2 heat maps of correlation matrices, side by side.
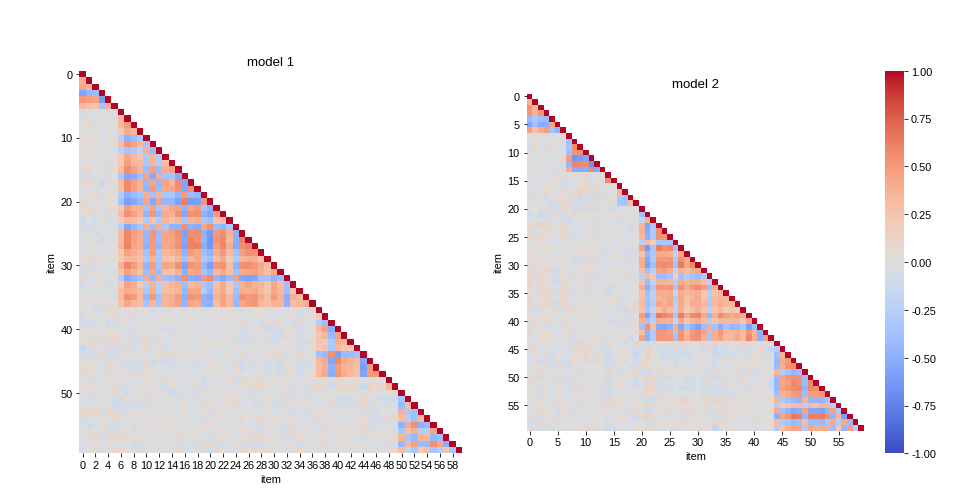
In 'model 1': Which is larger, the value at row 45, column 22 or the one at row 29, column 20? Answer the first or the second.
the first
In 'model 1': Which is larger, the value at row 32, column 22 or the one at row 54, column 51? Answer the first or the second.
the second
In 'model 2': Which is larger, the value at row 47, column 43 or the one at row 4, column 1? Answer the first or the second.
the first
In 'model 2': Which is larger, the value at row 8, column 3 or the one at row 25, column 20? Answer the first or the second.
the second
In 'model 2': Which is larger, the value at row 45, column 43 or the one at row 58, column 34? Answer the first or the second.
the second
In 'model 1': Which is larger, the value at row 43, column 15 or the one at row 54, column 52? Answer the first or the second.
the first
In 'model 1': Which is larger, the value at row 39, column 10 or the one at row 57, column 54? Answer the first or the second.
the second
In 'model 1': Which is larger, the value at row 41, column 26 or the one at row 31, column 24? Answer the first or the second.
the first
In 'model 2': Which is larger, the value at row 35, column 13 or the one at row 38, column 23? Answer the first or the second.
the second
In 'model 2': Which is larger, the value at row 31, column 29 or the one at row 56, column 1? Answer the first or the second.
the first
